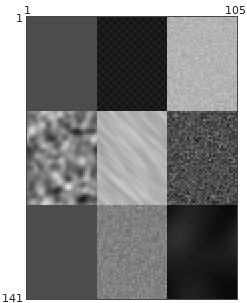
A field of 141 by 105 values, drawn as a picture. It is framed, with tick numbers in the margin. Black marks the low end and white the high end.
It is made of 3 by 3 panels. Panel 1,1: low, flat. Panel 1,2: very low, checkered, faint in contrast. Panel 1,3: high, fine-grained, faint in contrast. Panel 2,1: middling, blotchy, strong in contrast. Panel 2,2: high, slanting down to the right, faint in contrast. Panel 2,3: low, fine-grained. Panel 3,1: low, flat. Panel 3,2: middling, fine-grained, faint in contrast. Panel 3,3: very low, smooth, faint in contrast.
